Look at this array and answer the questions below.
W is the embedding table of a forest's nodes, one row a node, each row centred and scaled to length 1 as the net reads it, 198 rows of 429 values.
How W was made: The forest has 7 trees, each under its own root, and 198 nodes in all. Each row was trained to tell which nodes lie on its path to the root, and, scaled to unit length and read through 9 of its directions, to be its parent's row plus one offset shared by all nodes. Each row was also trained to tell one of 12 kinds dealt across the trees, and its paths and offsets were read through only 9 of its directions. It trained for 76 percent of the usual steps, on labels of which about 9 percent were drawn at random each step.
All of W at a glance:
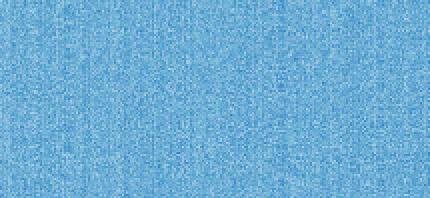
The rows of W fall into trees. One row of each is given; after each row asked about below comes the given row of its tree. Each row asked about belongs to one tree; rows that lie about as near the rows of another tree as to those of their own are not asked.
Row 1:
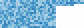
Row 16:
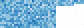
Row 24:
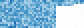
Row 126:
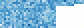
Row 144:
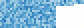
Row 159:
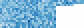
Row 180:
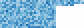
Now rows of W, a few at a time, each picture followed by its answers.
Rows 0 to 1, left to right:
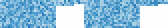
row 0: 180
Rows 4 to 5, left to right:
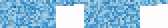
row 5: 144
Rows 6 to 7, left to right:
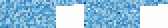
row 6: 144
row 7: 126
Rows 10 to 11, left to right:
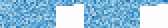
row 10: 126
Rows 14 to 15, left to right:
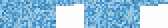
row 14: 24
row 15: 126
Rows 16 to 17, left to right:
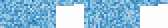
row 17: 1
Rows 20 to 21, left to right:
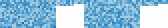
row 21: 1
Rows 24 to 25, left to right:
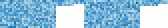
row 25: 126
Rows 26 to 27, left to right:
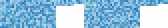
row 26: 144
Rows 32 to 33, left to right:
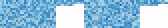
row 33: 126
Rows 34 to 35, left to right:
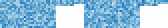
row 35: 24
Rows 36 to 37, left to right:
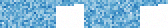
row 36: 126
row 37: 126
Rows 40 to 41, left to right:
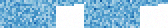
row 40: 1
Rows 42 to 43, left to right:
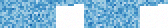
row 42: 24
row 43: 126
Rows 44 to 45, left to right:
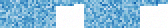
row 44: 16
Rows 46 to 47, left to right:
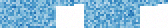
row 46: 180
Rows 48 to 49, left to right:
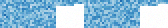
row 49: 24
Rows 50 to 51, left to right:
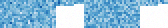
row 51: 180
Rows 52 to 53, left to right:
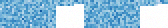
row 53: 144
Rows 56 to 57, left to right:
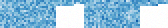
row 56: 126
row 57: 126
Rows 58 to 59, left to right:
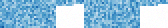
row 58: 24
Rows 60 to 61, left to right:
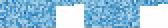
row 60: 16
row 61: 126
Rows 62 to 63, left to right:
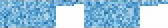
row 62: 126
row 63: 159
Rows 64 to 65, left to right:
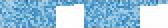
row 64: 126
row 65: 24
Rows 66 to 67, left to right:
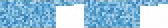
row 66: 144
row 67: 1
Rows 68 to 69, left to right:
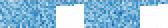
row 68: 126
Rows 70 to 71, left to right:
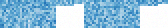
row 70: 24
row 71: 24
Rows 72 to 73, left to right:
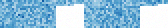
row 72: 24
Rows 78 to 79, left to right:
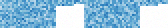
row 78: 126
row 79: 1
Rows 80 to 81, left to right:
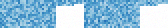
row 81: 24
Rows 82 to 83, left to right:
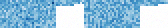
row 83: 1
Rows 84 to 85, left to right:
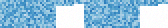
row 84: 180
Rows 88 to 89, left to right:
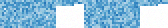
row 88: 1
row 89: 159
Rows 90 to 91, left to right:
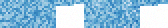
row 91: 126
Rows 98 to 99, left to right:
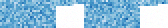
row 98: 144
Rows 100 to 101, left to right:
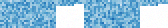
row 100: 126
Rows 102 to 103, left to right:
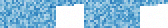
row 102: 126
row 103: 24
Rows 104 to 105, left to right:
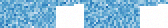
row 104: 24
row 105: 144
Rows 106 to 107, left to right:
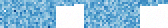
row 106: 159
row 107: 24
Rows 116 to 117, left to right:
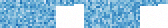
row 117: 126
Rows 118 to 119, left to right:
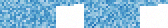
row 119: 144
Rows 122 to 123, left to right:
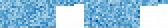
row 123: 126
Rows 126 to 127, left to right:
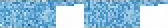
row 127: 1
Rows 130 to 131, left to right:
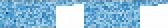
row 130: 24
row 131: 24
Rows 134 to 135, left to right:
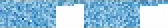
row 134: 126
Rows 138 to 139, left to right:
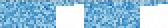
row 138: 180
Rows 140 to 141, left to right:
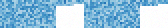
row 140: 24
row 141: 144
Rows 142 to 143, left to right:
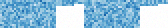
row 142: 1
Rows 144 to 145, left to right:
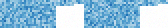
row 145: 144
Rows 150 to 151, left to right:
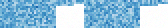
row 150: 24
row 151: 159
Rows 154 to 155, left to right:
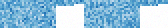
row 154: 24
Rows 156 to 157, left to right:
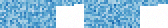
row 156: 16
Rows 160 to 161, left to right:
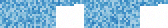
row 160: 1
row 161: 1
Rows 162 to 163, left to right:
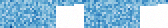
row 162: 1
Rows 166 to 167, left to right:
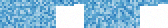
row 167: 24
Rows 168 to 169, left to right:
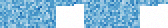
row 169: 180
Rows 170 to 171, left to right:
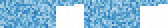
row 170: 1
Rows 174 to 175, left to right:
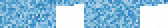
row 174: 24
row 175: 24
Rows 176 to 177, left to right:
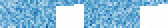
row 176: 126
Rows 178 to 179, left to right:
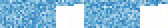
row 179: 1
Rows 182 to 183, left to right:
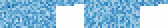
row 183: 1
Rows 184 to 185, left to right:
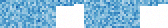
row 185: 180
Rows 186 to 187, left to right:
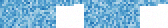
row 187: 144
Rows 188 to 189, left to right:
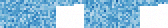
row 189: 16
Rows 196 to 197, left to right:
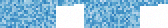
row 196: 24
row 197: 1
